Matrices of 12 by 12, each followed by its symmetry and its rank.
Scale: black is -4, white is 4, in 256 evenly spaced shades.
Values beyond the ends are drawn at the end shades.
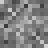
symmetric, full rank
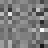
neither, rank two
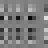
neither, rank one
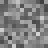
neither, full rank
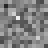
symmetric, full rank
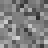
antisymmetric, full rank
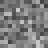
neither, full rank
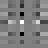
neither, rank one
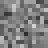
antisymmetric, full rank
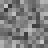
symmetric, full rank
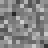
symmetric, full rank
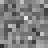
neither, full rank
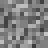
antisymmetric, full rank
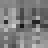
neither, rank two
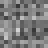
neither, rank two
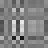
neither, rank one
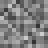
antisymmetric, full rank
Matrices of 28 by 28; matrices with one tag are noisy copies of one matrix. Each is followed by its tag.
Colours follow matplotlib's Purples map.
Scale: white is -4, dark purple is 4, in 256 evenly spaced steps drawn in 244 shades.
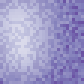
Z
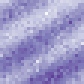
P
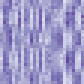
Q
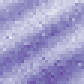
P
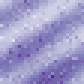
P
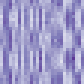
Q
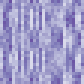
Q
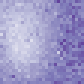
Z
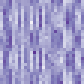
Q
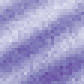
P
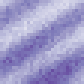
P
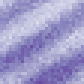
P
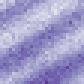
P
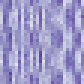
Q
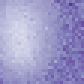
Z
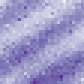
P
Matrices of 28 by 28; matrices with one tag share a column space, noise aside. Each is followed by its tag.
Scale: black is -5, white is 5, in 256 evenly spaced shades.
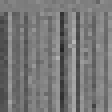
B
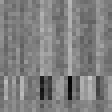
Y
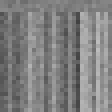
B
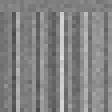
B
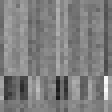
Y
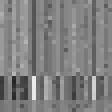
Y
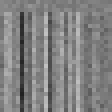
B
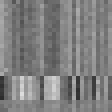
Y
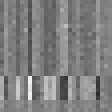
Y
